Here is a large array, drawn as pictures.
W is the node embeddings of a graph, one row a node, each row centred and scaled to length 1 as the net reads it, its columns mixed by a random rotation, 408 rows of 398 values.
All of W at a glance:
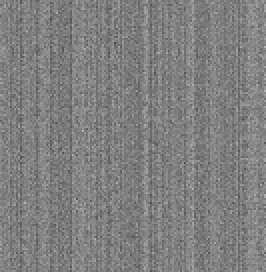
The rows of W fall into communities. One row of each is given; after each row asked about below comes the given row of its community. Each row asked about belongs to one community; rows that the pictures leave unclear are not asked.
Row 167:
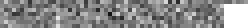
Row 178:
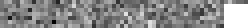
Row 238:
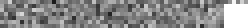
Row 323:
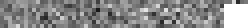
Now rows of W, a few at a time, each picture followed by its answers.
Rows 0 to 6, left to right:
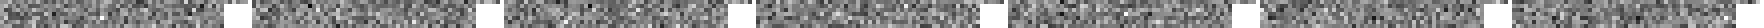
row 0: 238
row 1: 167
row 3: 178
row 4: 238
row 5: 167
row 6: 323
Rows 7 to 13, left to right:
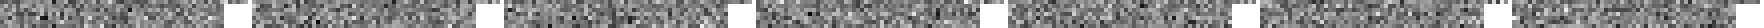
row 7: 323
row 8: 238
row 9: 323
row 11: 238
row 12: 238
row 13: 167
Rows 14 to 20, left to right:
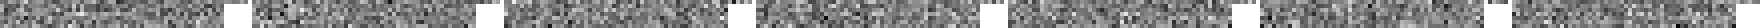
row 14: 178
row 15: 167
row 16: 238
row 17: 238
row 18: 178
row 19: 238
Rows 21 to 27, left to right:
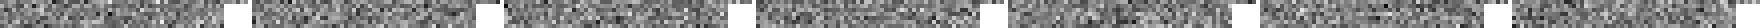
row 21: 238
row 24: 323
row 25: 323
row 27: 238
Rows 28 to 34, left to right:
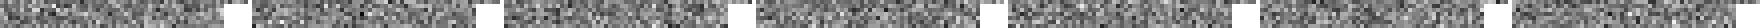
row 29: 238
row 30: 178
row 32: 238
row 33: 323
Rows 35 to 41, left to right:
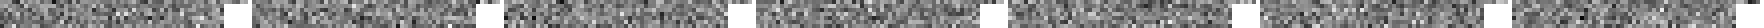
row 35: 238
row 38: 323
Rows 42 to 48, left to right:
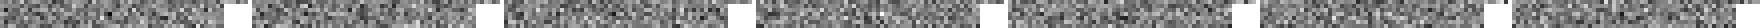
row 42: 238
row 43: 238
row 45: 167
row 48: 238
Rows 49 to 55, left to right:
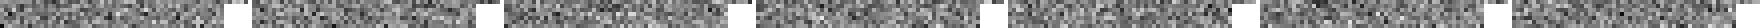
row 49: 238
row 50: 323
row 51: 178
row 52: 323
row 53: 167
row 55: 178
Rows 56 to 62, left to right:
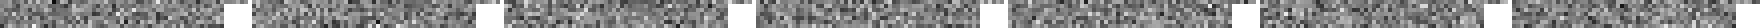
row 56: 238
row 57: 167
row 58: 178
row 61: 178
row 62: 238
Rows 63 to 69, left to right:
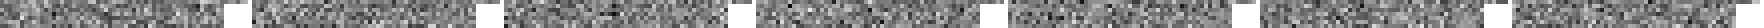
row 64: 323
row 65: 238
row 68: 178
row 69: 238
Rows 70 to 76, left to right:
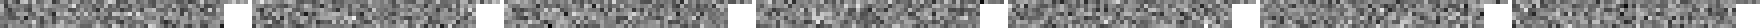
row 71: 238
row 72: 167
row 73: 167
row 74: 238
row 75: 238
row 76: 167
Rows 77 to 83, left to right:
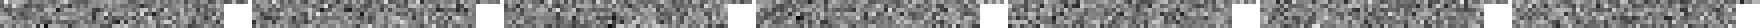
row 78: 178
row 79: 323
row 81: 238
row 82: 167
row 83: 167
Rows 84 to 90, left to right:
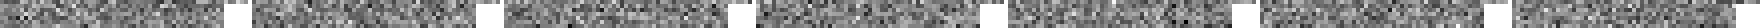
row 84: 178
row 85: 178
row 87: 238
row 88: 167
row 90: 167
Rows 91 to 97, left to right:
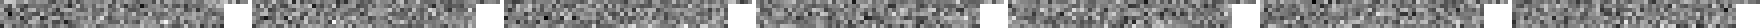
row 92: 167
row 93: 323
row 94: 323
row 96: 238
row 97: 178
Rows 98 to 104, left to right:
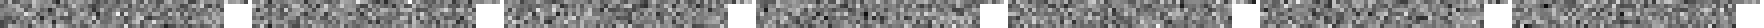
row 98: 178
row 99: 238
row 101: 323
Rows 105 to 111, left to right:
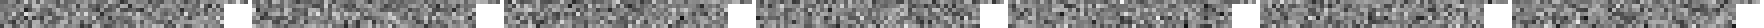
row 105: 178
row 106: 178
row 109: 167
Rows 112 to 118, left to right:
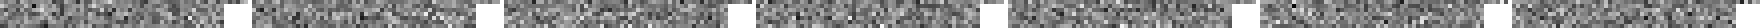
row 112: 238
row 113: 323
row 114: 167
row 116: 178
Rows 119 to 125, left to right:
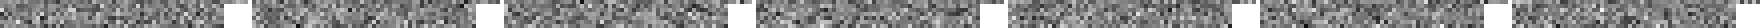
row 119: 238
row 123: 167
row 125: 167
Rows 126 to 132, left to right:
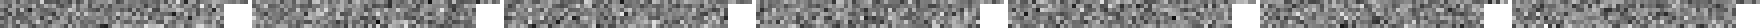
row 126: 178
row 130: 238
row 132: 167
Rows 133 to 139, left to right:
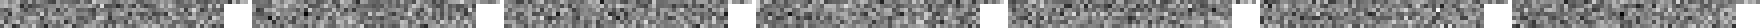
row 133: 238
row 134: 178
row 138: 323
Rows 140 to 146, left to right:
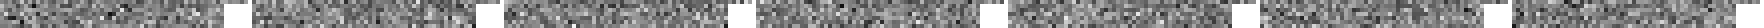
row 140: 238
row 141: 178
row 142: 238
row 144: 167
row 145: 167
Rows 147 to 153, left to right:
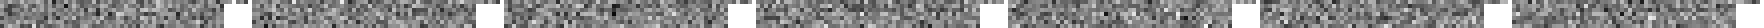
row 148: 178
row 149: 238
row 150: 178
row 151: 238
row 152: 323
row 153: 178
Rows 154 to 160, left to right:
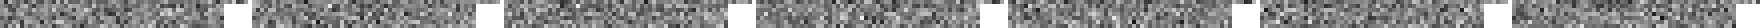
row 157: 323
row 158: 178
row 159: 238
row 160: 178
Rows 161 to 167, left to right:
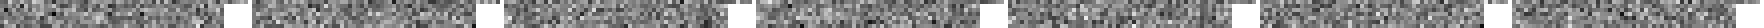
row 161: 238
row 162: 178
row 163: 167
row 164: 167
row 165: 167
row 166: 238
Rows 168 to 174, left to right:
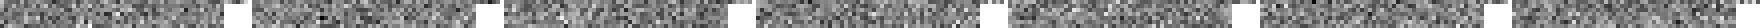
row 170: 167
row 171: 238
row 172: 167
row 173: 238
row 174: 178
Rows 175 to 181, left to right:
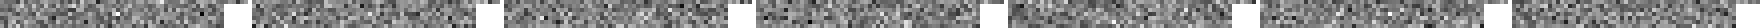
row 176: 238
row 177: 323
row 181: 178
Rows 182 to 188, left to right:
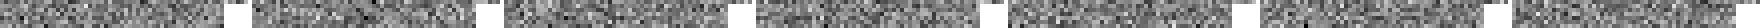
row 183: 323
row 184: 178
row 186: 238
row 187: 167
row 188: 178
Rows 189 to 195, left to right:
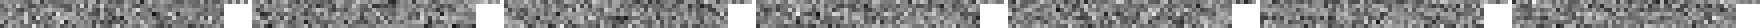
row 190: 238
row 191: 167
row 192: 238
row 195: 178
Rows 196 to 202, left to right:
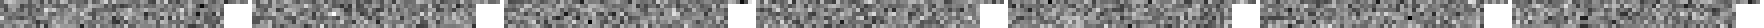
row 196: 167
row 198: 323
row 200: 167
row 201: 178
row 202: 323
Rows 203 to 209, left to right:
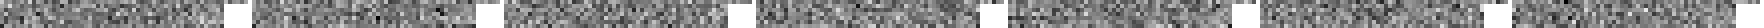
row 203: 238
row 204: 238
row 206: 178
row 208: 323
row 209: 238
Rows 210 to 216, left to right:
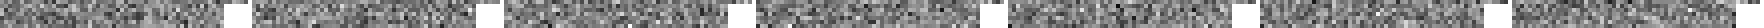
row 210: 238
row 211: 167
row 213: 238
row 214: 238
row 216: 178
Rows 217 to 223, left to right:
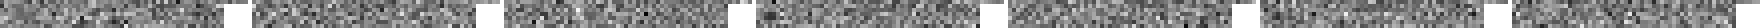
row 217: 167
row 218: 238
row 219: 238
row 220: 178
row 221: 167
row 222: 178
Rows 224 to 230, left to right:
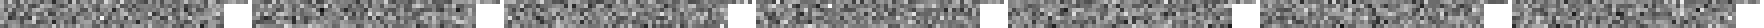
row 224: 238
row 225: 178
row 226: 167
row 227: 178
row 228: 238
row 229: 167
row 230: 238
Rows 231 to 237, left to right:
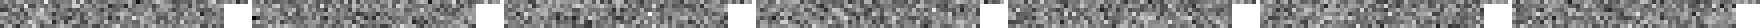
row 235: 178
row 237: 178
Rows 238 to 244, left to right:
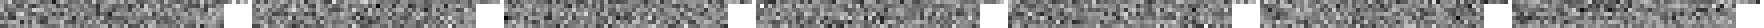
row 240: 323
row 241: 323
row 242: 238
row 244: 178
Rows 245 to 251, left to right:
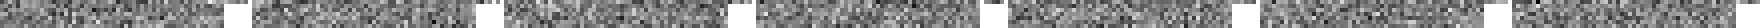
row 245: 178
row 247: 167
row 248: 323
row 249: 167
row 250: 238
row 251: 323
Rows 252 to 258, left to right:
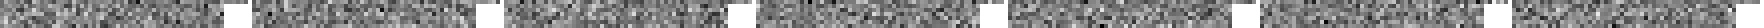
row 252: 167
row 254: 167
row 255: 238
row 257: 238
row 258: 167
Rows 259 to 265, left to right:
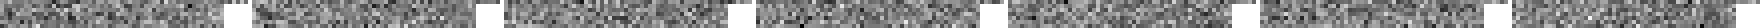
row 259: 238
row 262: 323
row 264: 178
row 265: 167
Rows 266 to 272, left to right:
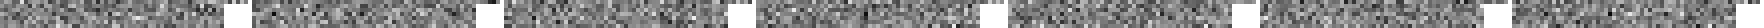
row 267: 323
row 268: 238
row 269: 238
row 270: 238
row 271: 167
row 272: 238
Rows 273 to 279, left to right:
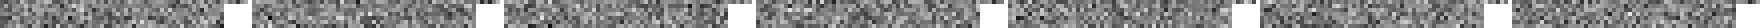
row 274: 167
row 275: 167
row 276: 323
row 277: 167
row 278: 238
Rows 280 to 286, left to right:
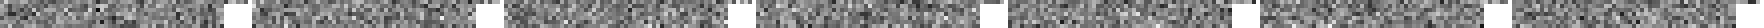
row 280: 167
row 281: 238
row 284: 178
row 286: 323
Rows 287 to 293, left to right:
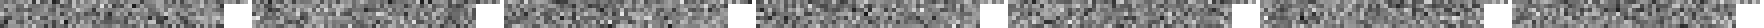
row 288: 167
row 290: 238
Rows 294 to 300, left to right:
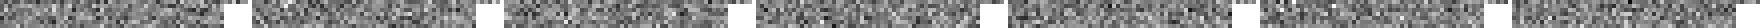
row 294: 323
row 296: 167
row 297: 323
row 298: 178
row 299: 178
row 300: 178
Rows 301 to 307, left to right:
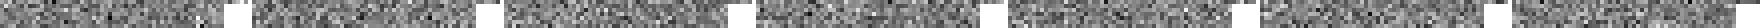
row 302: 238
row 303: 167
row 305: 323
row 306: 323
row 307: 167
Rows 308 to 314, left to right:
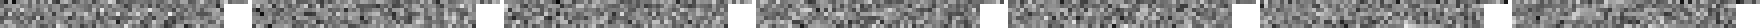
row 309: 238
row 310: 238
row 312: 323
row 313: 167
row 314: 167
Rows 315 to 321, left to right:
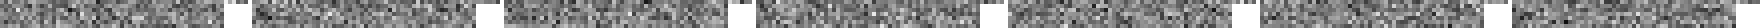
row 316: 178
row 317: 178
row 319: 167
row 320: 178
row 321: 178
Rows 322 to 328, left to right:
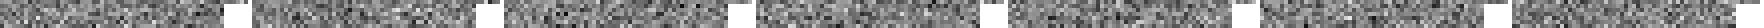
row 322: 167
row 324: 323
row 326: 323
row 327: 167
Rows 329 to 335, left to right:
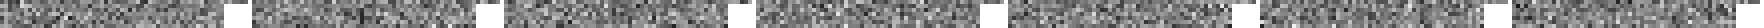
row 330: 323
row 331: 323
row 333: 178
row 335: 178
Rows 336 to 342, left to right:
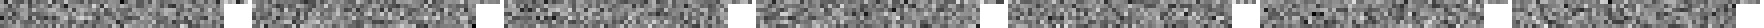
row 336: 323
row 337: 178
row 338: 167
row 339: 178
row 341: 238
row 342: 323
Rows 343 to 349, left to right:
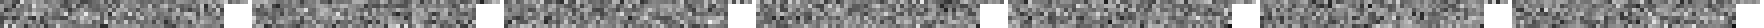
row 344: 167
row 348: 238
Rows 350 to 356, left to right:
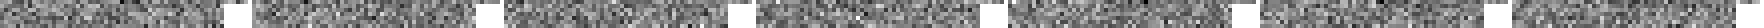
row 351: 167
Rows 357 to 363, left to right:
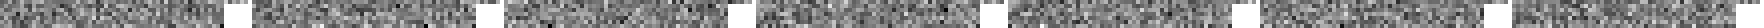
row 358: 178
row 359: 167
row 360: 178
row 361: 238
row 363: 178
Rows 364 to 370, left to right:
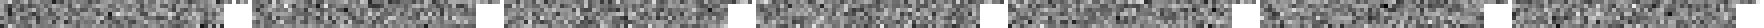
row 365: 178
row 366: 167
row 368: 238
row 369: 323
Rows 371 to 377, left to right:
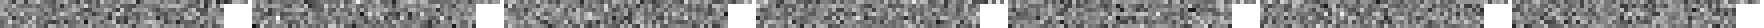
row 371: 238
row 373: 167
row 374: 238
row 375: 238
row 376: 178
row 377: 238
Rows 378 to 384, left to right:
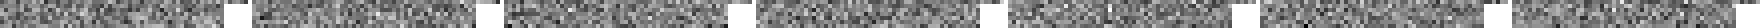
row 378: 178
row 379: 178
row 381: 323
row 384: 323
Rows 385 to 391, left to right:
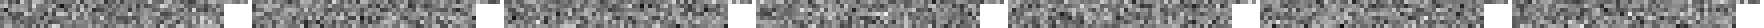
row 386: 323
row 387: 178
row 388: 167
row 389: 238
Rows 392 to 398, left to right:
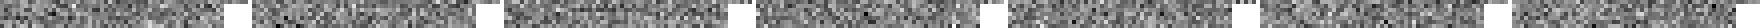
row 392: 178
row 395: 238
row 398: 167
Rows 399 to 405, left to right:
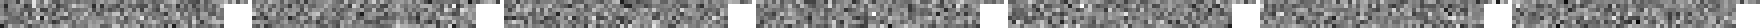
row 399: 178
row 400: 238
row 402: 178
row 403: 178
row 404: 238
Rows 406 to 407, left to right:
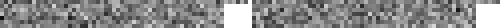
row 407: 178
